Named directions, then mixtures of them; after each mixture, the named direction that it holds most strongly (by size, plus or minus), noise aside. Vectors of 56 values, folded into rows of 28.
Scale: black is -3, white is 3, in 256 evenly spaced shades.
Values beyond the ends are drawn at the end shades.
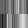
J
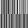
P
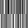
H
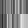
J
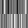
H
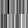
H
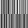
P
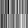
J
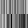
J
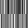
H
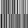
P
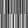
H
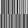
P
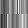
J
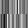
P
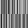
P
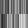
J
